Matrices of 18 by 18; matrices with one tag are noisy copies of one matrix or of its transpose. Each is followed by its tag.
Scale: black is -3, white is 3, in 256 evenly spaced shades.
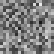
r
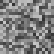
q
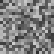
q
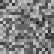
q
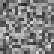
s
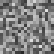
s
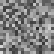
r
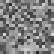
r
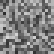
q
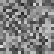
r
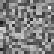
s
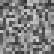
s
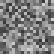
r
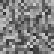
q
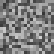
s
